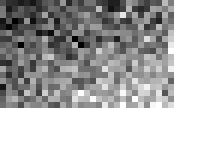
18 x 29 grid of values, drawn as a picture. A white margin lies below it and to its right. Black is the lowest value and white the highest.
Stripes: none. Slope: up to the bottom right. Ninth with the lowest average: top left. Histogram: bell-shaped.
